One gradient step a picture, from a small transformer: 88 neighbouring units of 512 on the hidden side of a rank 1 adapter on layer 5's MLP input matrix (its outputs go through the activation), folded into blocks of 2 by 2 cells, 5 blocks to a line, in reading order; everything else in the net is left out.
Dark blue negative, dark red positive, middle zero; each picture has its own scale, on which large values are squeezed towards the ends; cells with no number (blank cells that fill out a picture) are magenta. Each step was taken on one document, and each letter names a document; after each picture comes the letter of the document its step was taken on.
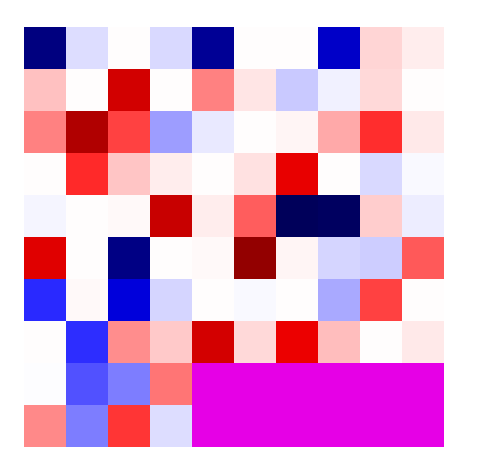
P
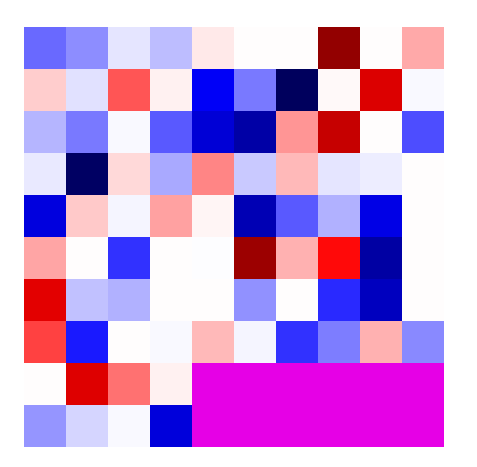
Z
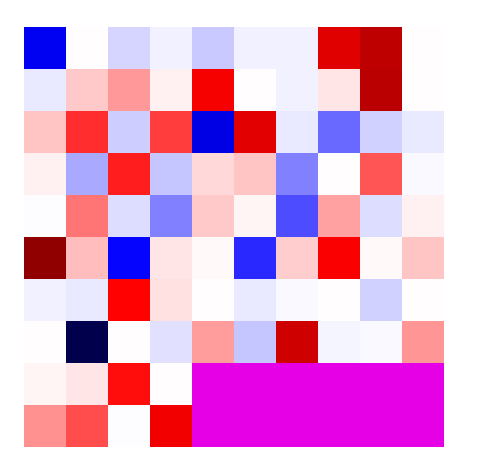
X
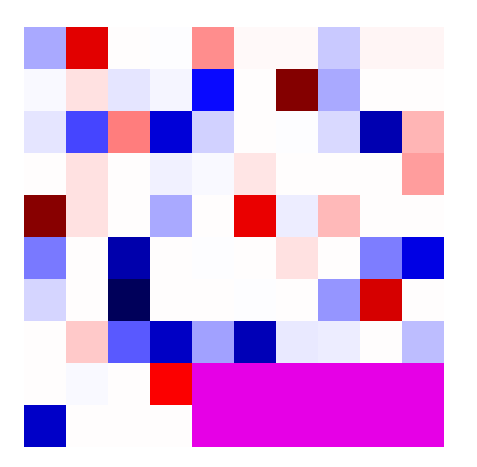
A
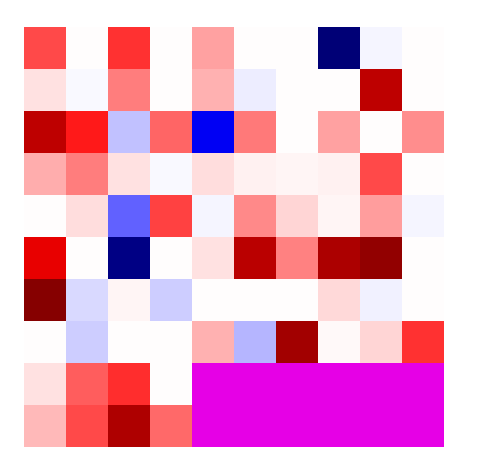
Z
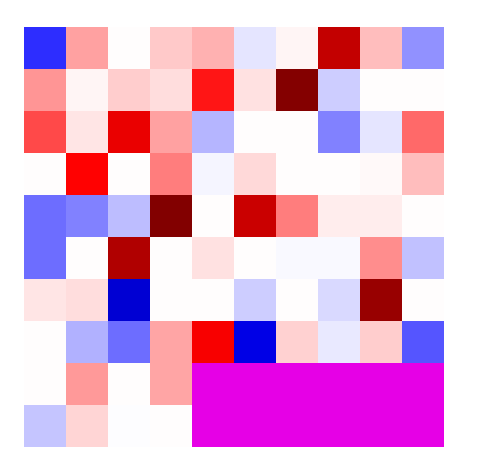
A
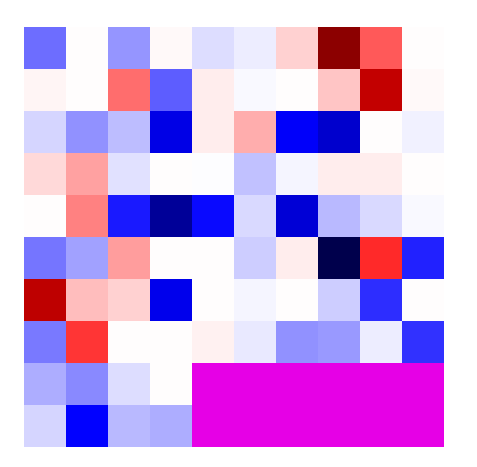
X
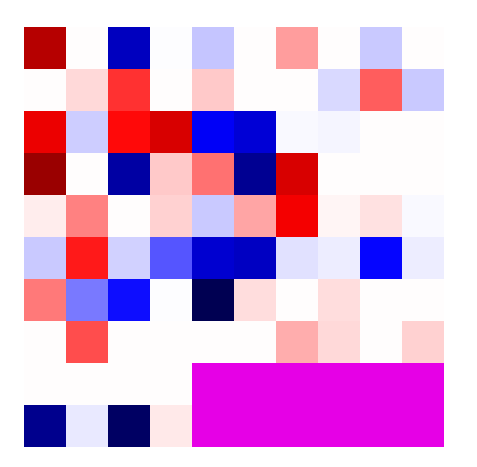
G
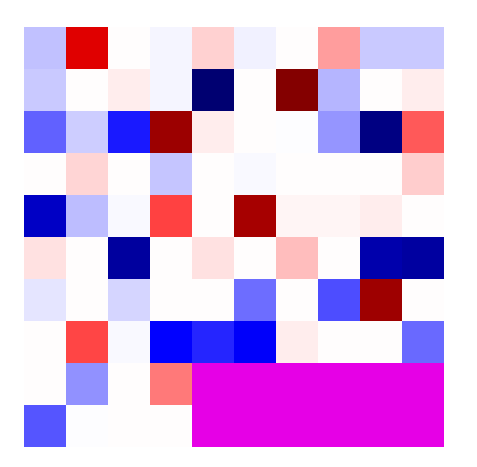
A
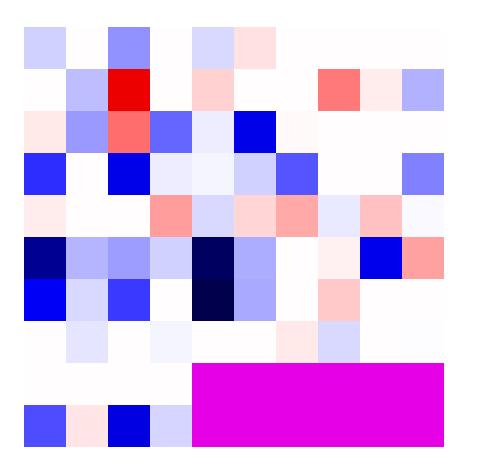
G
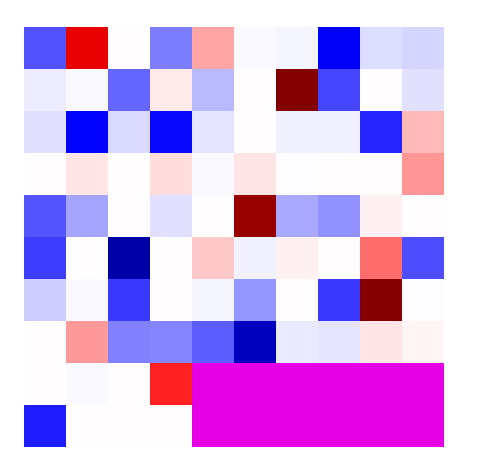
A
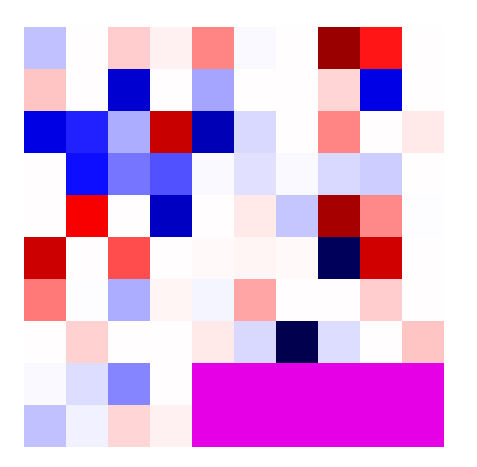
Z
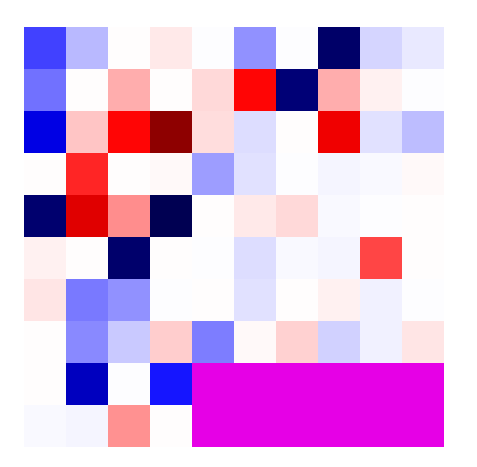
P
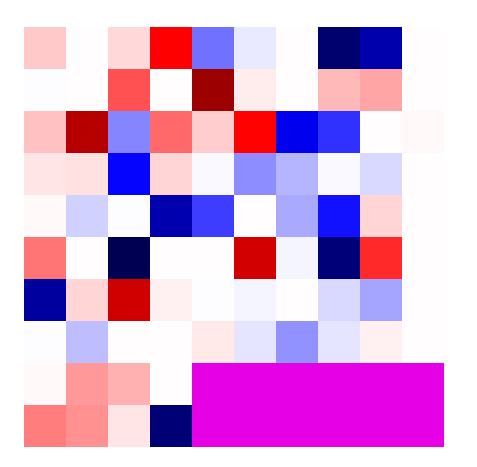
X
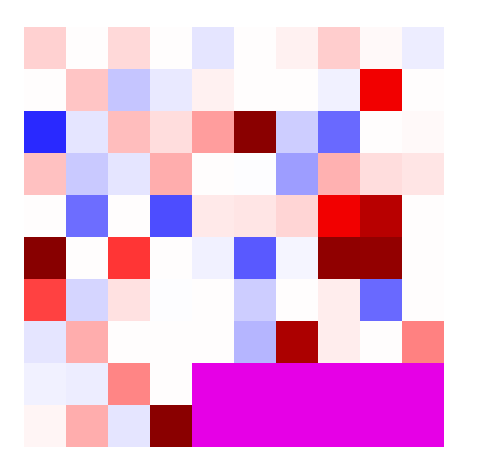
Z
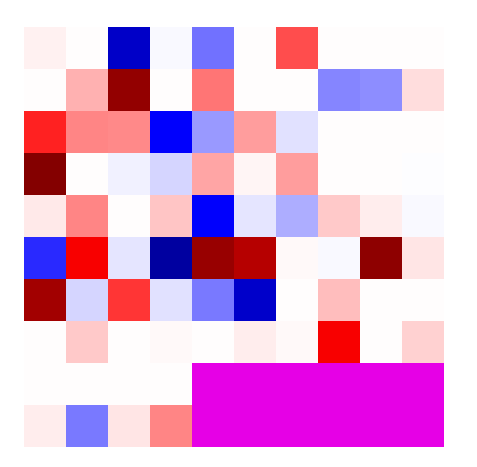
G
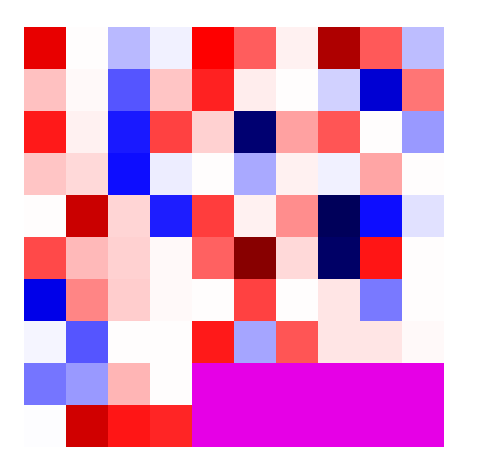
X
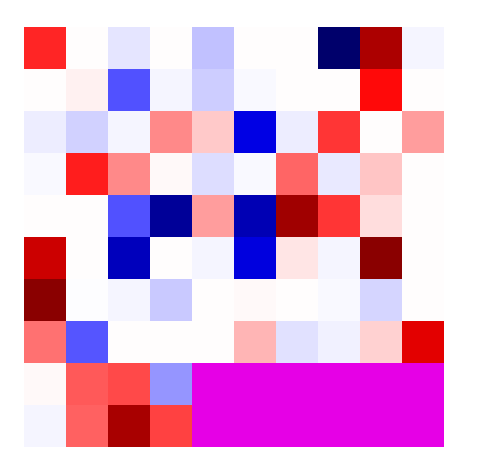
Z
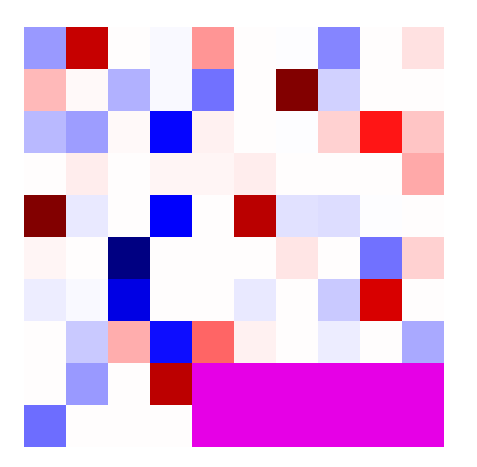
A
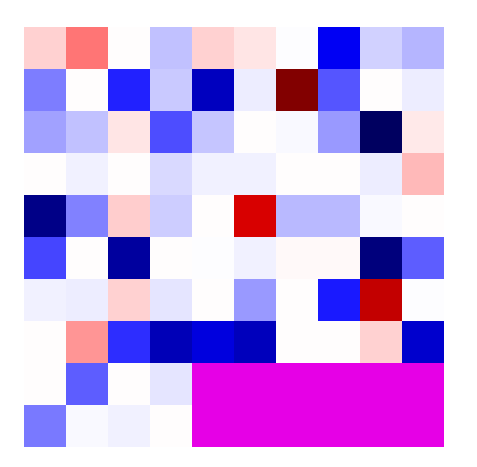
A
